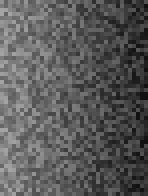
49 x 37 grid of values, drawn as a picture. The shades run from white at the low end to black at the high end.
The texture is fine-grained noise. There are no regular stripes. There is an overall slope up to the right. No row or column stands out.
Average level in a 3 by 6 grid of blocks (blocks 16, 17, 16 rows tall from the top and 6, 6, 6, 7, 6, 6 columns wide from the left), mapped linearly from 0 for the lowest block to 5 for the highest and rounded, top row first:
012345
012345
012345
